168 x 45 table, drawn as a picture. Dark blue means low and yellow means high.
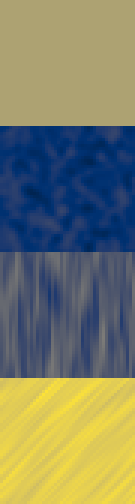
It is made of 4 by 1 panels. Panel 1,1: high, flat. Panel 2,1: very low, blotchy, faint in contrast. Panel 3,1: low, streaked downward. Panel 4,1: very high, slanting up to the right, faint in contrast.
